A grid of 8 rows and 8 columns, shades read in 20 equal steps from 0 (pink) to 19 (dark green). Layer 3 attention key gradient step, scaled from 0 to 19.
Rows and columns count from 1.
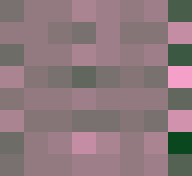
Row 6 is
6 9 9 10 10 9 10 3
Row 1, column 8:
14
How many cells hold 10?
9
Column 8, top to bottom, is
14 4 15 0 12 3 19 13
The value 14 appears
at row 1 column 8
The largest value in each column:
11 9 10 12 10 9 10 19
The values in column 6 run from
8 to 9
